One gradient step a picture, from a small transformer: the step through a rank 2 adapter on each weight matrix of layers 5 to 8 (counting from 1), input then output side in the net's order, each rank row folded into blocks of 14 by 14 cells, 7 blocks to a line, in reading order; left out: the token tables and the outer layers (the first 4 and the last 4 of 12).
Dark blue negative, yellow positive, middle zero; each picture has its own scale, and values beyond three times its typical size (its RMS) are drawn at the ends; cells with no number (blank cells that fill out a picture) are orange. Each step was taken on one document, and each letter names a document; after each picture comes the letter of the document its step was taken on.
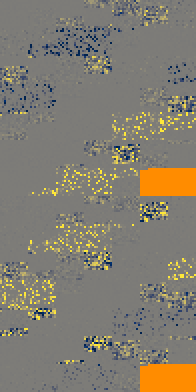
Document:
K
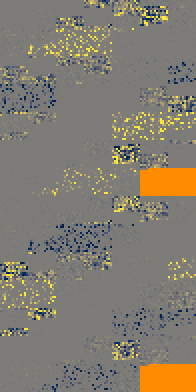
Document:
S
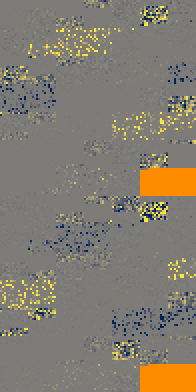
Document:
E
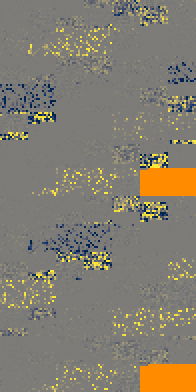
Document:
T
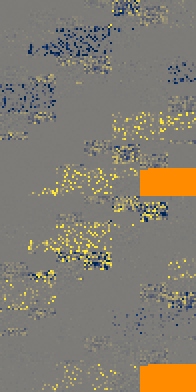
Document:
K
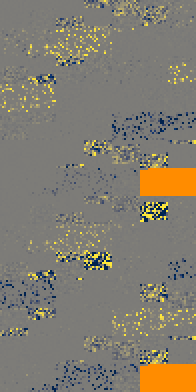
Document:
E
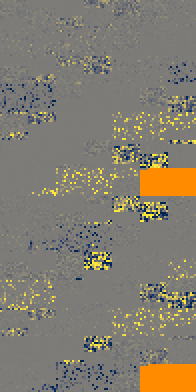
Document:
T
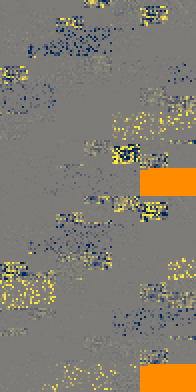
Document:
S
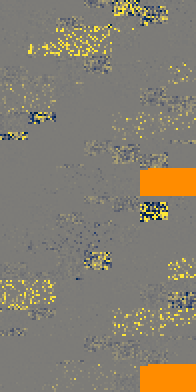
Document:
T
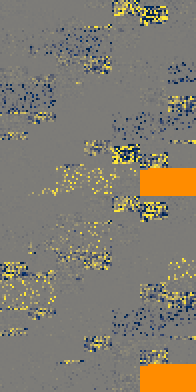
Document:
S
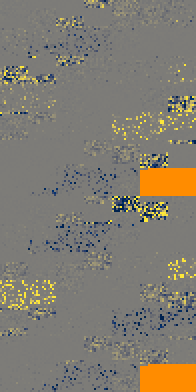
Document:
E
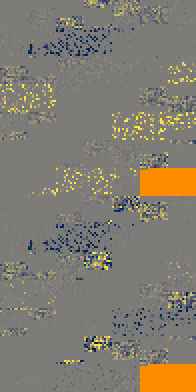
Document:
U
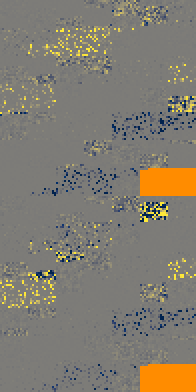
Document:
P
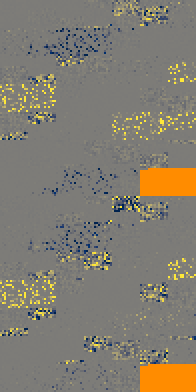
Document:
P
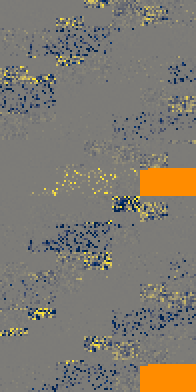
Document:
P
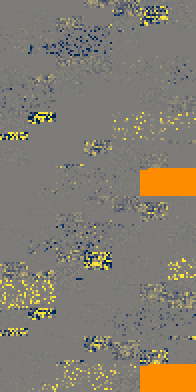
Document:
U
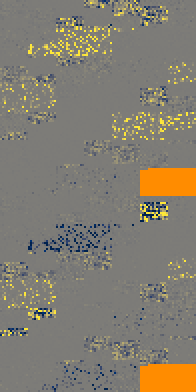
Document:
S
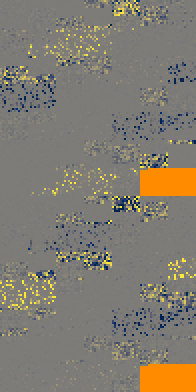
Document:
P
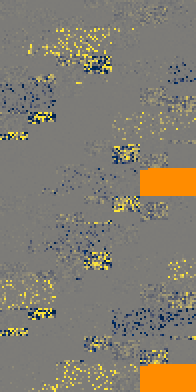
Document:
K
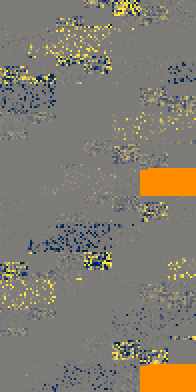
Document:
S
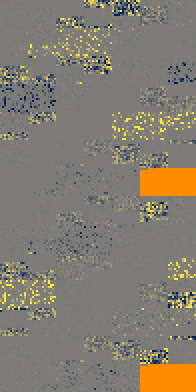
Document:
T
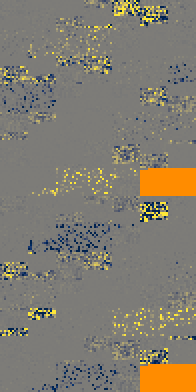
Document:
K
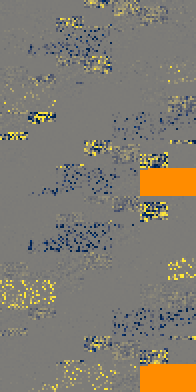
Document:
U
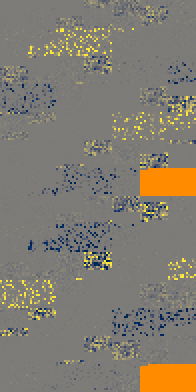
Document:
U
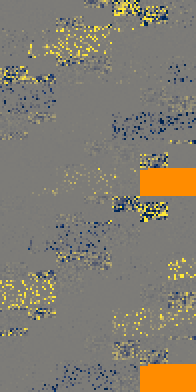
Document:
P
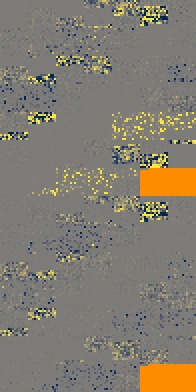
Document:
K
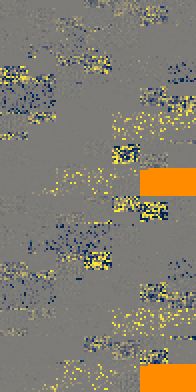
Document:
T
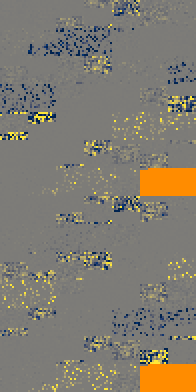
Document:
U
